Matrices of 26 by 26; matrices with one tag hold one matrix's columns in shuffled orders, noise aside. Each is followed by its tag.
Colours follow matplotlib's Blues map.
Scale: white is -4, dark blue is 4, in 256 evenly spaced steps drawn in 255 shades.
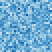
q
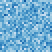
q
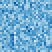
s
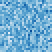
s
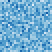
q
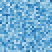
q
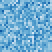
s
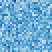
q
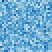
q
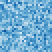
s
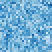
s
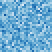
q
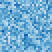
s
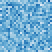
q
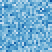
q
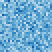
q
